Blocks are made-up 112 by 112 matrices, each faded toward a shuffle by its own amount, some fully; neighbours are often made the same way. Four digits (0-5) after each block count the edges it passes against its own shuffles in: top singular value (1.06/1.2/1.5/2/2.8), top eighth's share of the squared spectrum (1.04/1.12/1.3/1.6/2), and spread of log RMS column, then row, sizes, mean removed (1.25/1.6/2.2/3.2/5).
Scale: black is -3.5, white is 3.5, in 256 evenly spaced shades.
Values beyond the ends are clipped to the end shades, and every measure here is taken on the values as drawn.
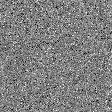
0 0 0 0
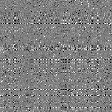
5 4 3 3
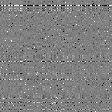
5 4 1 3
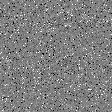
2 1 0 0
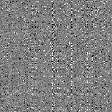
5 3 3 2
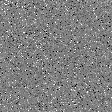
2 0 0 0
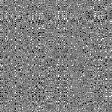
5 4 3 3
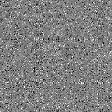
4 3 1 2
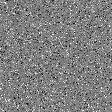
0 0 0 0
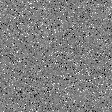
0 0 0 0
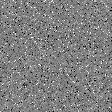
2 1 0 0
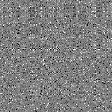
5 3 2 2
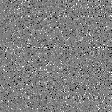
4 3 1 2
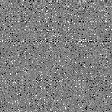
4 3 1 2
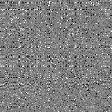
5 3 2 2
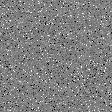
2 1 0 0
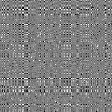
5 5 4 4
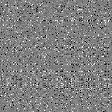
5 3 2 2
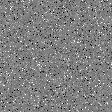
0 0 0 0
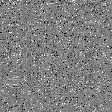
3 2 0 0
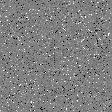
1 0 0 0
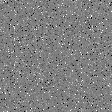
2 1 0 0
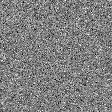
1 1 0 0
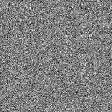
3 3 1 1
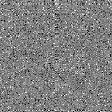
4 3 1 2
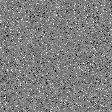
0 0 0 0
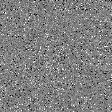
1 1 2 1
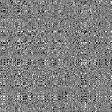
5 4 3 3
